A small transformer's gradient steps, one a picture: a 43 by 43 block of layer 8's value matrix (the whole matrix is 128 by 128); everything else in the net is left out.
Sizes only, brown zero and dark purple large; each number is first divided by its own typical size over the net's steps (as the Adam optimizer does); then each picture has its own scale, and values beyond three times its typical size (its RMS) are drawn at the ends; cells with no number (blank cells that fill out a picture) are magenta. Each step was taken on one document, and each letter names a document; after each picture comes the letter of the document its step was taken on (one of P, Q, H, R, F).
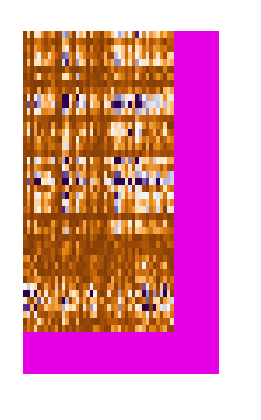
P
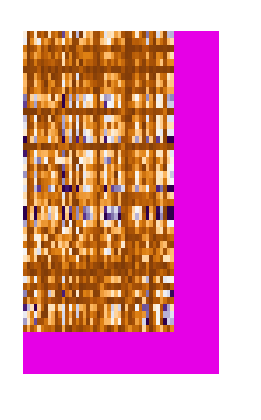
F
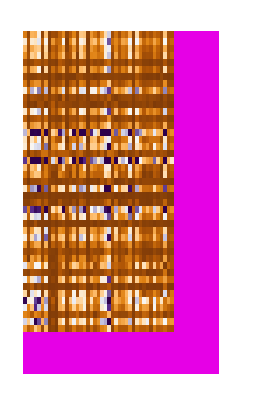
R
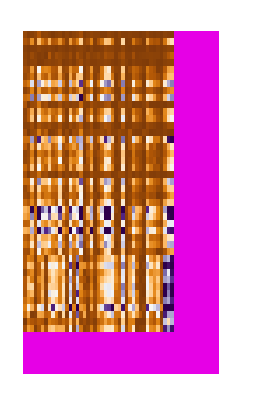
F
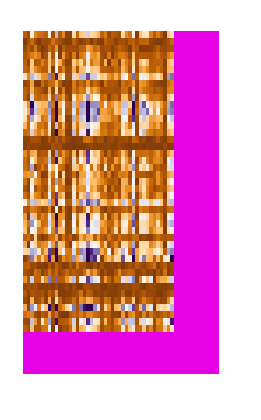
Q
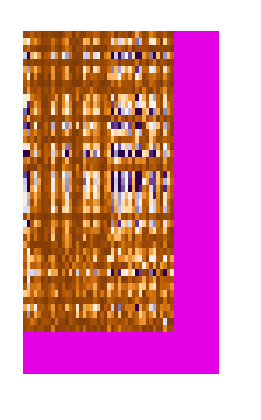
P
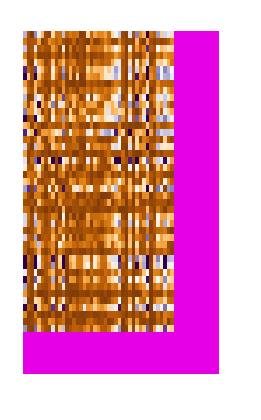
F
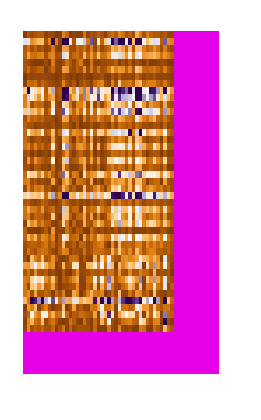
P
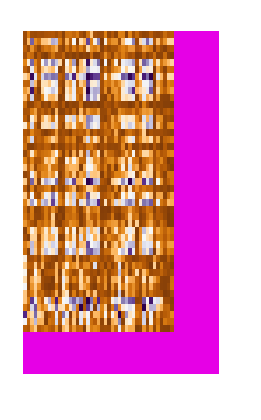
Q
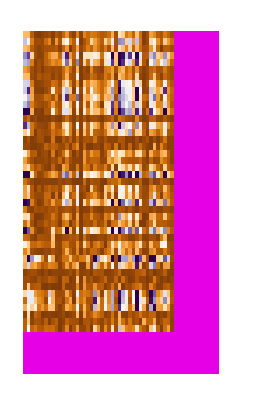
P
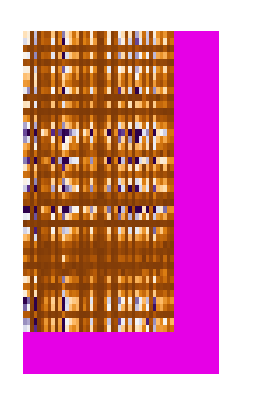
R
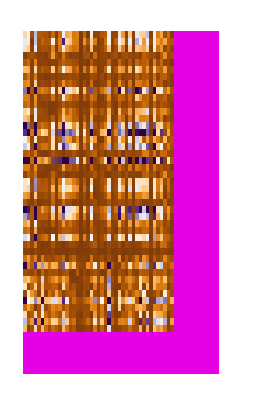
R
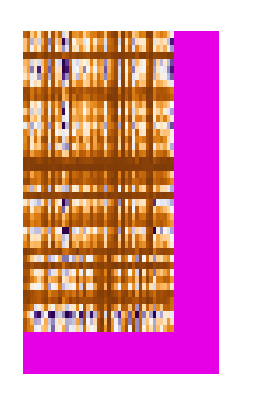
Q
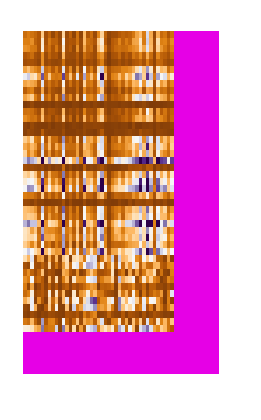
Q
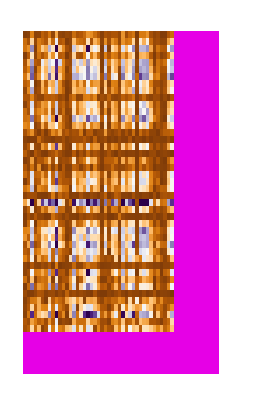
Q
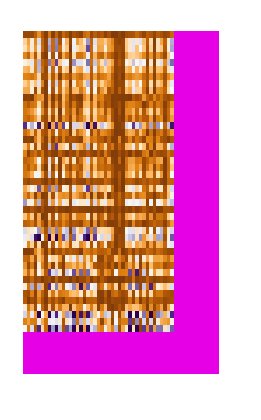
Q
